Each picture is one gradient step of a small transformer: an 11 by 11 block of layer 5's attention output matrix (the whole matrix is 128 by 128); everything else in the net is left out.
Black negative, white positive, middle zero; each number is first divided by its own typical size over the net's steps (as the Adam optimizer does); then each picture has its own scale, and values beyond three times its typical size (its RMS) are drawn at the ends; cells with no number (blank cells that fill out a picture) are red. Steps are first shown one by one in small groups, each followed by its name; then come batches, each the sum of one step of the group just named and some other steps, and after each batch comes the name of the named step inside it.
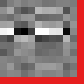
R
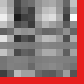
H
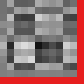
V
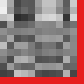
H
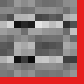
R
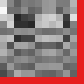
H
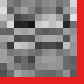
H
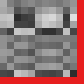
H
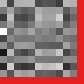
R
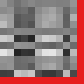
H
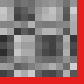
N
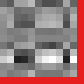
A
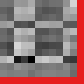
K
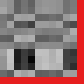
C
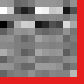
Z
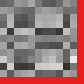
A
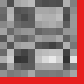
A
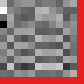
Z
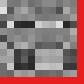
C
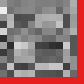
N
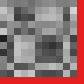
N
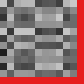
K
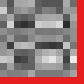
A
